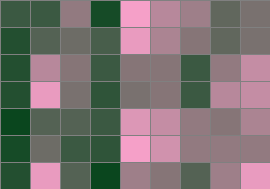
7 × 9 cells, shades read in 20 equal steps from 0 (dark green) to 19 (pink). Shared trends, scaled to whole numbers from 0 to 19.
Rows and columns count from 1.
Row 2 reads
2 6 8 5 18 13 10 7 9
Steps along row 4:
up down down up up down up up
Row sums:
81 78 80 84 82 84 84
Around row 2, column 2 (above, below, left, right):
4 14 2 8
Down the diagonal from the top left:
4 6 10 3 17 16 6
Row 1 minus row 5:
4 -2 5 -3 2 -1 1 -3 -4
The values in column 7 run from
4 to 12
